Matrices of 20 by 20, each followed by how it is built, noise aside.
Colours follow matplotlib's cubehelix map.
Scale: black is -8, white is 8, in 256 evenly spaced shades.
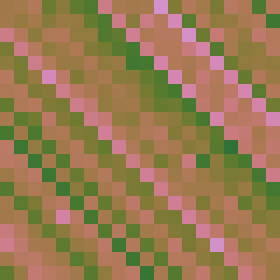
Toeplitz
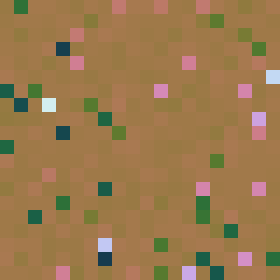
sparse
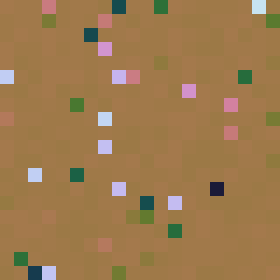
sparse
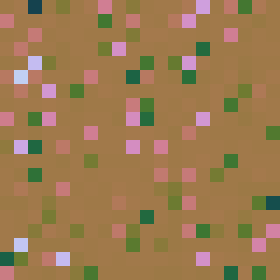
sparse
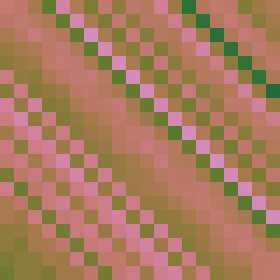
Toeplitz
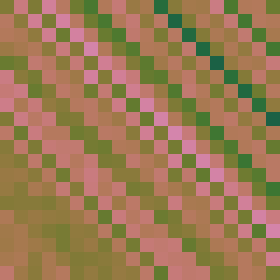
Toeplitz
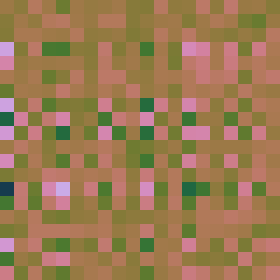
low rank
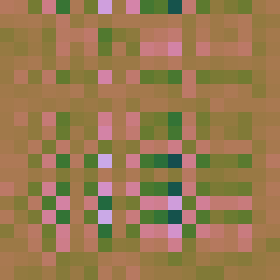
low rank
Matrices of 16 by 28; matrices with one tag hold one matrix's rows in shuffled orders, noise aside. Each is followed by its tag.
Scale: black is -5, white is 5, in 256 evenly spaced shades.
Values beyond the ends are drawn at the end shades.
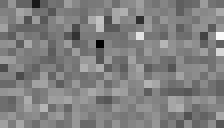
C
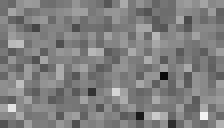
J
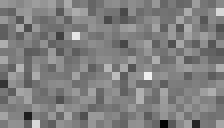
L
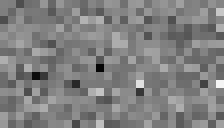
C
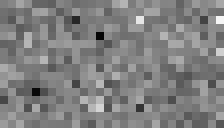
C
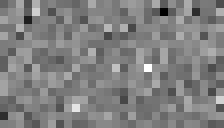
L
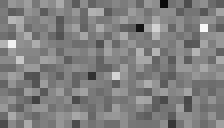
J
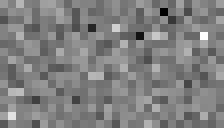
J
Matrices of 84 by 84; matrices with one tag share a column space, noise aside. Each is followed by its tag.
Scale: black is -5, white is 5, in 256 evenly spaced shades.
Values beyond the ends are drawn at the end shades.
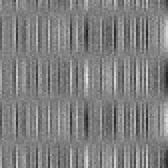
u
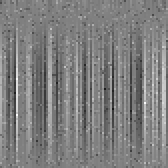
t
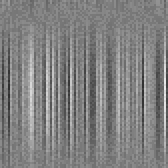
t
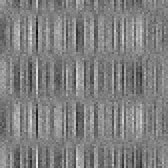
u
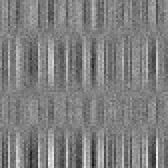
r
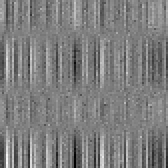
r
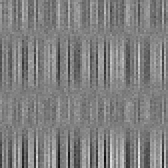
r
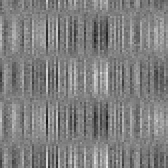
u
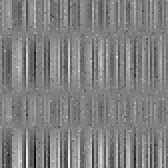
r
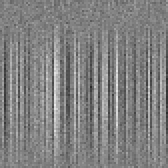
t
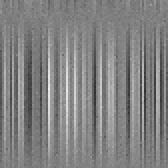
t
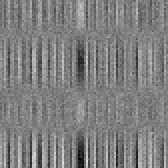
r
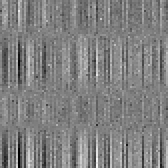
r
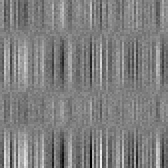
r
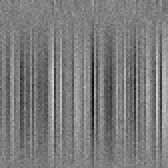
t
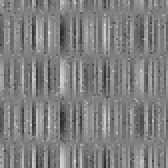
u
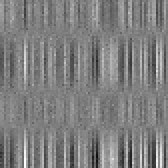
r
